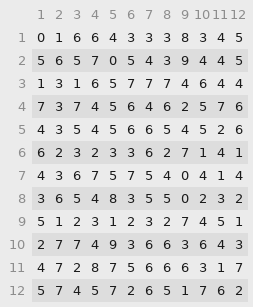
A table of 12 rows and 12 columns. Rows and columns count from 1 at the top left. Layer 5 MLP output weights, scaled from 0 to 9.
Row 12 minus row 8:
2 1 -1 1 -1 -1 1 0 1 5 3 0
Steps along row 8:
up down down up down up same down up up down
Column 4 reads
6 7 6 4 4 2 7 4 3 4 8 5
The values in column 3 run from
1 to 7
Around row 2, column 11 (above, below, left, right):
4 4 4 5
